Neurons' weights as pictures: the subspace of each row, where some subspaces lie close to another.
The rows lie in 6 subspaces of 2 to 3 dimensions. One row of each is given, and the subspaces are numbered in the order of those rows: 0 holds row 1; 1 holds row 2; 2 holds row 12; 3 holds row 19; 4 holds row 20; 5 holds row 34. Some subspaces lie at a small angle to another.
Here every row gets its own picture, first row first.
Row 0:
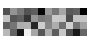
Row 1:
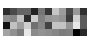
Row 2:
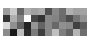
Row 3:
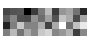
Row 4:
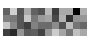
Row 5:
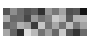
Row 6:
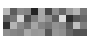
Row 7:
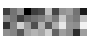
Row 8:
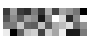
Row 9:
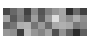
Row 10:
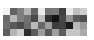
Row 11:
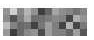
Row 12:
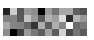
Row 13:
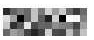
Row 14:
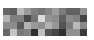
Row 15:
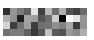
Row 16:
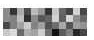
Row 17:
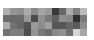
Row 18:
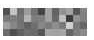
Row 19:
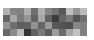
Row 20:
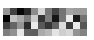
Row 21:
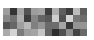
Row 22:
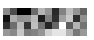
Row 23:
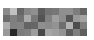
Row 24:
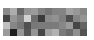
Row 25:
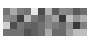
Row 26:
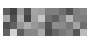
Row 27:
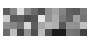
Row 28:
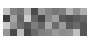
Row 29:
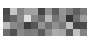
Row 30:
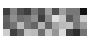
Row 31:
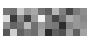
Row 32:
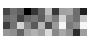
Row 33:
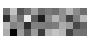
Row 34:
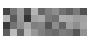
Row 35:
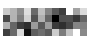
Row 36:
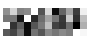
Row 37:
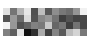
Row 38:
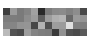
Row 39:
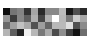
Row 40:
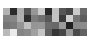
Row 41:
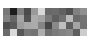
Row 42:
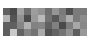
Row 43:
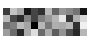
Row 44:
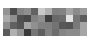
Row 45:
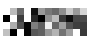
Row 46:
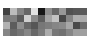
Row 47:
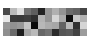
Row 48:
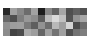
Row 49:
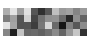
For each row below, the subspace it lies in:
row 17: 0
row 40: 2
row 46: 0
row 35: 3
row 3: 4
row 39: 3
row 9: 3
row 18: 2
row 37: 5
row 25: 0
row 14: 4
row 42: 5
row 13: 0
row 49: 5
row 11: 1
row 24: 1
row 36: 0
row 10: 3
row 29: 3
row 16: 2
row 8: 1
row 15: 0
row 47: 4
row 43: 4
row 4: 2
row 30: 1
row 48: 3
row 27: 4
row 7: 4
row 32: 4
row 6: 0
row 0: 1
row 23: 1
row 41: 5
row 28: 5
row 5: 1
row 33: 1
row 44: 0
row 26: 5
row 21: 2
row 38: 2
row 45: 5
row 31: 5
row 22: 4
